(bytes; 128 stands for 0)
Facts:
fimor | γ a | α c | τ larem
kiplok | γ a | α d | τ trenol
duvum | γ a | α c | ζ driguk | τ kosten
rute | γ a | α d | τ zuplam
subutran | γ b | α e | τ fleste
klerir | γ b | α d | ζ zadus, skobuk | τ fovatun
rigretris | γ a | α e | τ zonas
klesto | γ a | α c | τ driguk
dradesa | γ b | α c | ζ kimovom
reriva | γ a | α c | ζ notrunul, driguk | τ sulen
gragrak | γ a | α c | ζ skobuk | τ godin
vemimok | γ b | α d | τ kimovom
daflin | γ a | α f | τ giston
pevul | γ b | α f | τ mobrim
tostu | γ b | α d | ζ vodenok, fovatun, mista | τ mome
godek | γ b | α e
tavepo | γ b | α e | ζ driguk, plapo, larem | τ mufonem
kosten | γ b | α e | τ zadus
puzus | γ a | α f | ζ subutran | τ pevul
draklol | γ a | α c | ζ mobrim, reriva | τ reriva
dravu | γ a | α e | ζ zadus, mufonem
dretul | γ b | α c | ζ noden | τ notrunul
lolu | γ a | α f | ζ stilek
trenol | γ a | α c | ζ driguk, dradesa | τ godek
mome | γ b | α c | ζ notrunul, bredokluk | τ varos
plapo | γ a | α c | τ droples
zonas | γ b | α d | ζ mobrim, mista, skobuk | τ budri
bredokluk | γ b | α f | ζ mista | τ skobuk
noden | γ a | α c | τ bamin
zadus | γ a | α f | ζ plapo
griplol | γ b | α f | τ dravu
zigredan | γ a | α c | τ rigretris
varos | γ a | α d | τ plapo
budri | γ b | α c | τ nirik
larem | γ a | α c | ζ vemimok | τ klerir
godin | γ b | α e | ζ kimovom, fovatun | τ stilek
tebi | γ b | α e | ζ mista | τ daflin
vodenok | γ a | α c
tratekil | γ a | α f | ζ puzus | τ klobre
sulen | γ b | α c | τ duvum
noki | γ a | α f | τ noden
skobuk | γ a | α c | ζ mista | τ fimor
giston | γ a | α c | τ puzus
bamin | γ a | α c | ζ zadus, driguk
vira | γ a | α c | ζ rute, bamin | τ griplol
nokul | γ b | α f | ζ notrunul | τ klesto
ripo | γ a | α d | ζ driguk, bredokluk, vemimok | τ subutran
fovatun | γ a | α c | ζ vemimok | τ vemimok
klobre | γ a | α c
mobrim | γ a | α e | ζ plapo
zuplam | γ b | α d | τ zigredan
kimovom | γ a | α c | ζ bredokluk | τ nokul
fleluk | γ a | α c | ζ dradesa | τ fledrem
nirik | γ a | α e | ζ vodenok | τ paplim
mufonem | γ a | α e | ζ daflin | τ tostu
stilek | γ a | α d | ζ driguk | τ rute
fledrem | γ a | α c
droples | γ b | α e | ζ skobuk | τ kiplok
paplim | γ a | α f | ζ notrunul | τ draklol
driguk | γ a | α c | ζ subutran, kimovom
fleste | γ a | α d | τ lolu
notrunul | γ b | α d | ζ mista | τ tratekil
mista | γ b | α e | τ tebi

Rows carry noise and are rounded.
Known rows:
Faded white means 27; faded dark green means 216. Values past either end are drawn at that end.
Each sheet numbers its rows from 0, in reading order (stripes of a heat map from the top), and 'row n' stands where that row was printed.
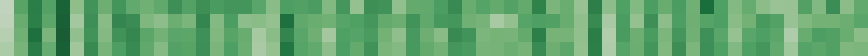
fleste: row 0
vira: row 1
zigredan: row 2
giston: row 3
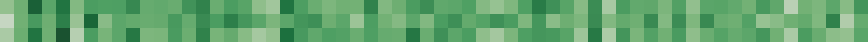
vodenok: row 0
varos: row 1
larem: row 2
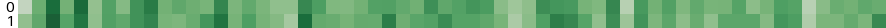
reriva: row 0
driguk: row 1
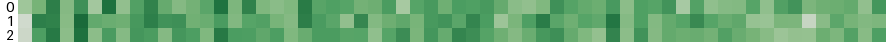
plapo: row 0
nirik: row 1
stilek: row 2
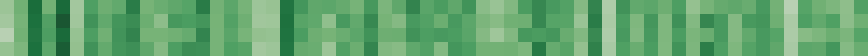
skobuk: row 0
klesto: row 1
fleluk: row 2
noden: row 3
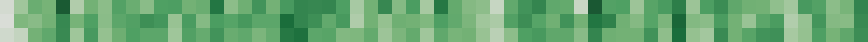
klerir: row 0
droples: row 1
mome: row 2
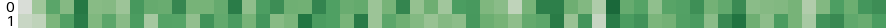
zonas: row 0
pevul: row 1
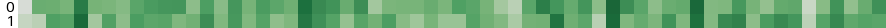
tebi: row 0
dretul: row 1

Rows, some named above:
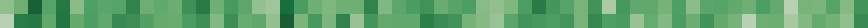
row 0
vodenok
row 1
mobrim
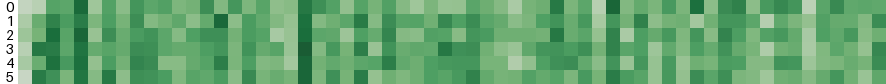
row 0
dretul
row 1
zadus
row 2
noden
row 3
mobrim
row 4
bamin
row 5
mufonem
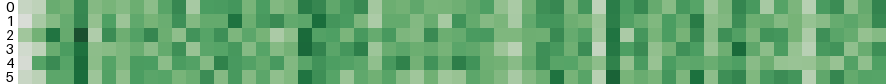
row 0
bredokluk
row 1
tostu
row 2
fimor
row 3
nokul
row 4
ripo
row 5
dretul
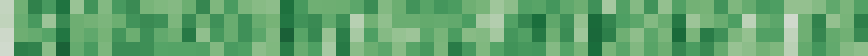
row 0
trenol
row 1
mista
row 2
godek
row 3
rigretris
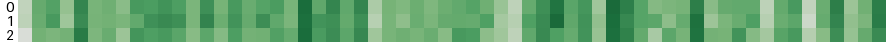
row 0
subutran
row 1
mista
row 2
tavepo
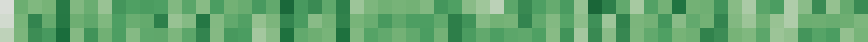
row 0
tavepo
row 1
paplim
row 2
noki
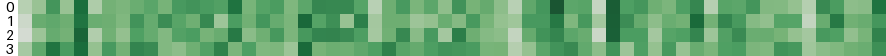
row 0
vemimok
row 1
kosten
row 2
klerir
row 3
bamin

